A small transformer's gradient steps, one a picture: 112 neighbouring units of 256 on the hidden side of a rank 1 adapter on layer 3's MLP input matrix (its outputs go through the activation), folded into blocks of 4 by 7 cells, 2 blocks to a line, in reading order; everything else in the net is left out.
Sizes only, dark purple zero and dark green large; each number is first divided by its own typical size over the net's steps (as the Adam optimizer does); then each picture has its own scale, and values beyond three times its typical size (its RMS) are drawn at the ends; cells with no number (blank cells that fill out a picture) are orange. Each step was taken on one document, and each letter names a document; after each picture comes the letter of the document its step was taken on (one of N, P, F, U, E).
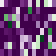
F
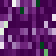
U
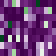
U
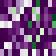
F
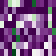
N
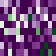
N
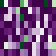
F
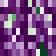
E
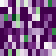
F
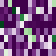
N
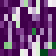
F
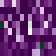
E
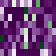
U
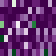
U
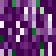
U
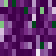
U
